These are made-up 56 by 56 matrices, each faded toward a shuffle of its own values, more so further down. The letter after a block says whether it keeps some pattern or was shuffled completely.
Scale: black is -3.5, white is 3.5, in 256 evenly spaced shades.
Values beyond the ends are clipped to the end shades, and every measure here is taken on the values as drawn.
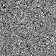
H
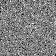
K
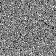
H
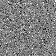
K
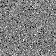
K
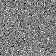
H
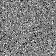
K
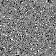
H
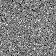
K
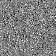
H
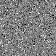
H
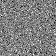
K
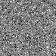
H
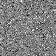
H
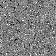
H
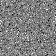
K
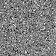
K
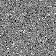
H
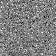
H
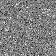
K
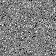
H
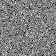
K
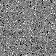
K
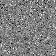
K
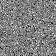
K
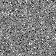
K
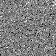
K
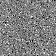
K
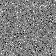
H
